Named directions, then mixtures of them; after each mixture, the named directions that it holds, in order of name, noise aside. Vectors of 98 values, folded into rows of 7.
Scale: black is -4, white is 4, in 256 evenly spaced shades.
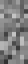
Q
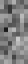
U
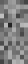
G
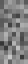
G, Q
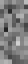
G, U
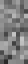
Q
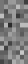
G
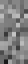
Q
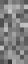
G, U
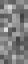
U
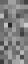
G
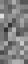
G, Q, U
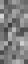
G, Q, U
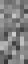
Q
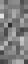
G, Q, U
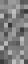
G, Q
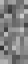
G, Q, U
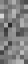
G, Q, U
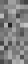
G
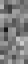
Q, U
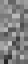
G, Q, U
